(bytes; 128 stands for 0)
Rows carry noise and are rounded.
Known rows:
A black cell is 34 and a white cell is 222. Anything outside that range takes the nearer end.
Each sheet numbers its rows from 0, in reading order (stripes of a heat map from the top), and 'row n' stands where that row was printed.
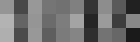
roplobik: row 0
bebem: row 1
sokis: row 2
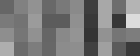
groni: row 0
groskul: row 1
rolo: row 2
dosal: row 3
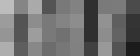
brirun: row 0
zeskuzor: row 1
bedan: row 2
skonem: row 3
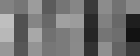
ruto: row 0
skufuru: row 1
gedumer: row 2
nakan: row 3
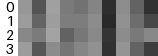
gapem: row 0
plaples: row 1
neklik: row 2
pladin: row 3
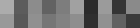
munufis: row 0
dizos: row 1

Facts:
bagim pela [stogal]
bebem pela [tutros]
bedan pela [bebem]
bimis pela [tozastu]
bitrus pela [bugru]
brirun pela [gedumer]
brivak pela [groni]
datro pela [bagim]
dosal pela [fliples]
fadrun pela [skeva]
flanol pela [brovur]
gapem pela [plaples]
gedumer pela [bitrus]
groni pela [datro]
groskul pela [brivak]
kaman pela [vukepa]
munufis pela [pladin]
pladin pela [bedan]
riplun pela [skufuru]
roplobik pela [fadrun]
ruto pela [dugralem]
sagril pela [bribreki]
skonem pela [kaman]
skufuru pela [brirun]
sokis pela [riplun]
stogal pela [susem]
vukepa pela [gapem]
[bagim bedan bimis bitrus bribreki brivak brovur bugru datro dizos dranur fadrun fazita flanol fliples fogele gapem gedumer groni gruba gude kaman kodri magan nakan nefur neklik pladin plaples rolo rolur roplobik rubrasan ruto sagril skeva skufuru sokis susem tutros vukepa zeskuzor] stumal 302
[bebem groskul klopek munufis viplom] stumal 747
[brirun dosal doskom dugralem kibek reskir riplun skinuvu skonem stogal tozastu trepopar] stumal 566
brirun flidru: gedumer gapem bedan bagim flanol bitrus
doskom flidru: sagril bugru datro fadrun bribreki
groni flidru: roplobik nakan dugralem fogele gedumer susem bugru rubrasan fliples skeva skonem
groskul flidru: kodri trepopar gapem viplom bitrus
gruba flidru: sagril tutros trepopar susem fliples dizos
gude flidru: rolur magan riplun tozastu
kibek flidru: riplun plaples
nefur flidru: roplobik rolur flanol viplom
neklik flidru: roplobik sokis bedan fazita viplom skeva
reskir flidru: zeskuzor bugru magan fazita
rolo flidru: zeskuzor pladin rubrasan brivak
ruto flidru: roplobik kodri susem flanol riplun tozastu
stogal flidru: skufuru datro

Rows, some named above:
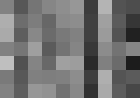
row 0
datro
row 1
dosal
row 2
skonem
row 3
ruto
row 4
skufuru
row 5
brivak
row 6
susem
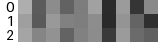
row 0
munufis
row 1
fliples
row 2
reskir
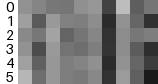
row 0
stogal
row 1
fliples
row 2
nefur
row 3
flanol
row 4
tutros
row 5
dugralem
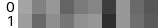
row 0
kibek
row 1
brovur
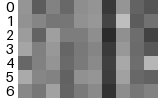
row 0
bimis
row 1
stogal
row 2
plaples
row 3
kibek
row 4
groni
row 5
doskom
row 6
gude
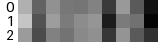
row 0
trepopar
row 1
bugru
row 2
sagril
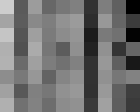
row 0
riplun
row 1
bribreki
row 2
bugru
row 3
viplom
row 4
tozastu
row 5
gruba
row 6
fadrun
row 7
skinuvu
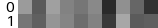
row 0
skeva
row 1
bagim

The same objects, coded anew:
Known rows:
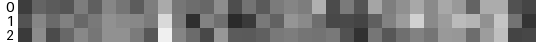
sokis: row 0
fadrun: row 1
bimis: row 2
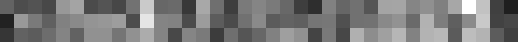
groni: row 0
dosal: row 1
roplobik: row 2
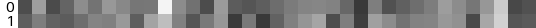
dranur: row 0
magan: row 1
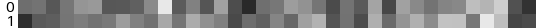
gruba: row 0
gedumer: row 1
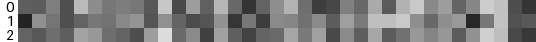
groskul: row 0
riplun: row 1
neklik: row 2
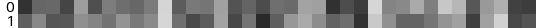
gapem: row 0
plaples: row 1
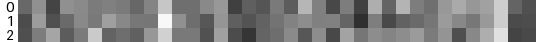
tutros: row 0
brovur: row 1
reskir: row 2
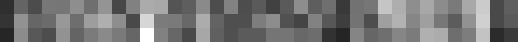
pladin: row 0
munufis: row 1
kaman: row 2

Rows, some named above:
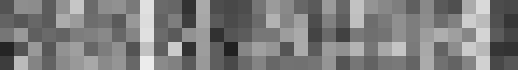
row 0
kibek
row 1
nefur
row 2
bribreki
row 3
brirun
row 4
skinuvu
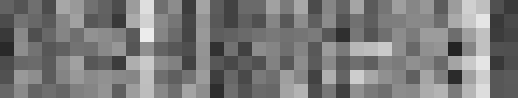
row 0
neklik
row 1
rolo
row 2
bimis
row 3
riplun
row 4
rolo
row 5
tozastu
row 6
bugru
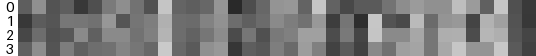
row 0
skufuru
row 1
bagim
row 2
flanol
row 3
sagril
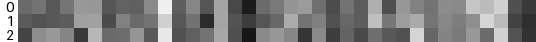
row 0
gruba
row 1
ruto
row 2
stogal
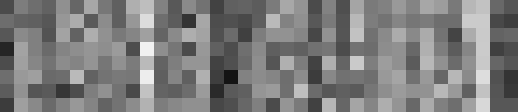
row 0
skeva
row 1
gude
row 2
viplom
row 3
dosal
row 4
trepopar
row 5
doskom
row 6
skufuru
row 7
dugralem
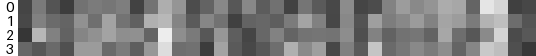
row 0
brivak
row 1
skeva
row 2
skinuvu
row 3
nefur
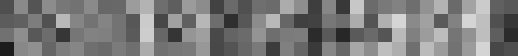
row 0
susem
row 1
groskul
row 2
datro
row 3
skonem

